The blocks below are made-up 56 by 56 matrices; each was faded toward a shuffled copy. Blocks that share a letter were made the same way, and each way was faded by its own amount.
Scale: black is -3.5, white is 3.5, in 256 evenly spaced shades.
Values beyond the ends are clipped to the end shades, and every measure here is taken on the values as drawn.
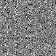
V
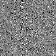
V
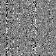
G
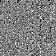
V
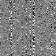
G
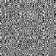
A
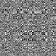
A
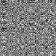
A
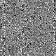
V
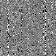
G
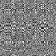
A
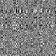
A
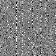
V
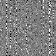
G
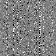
G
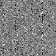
V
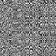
A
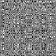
A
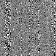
G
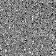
V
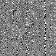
G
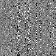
G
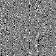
V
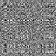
A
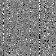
G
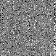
V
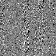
V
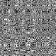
A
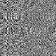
A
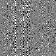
G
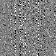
G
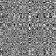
A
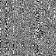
G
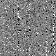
V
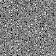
V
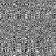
A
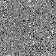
V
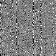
G
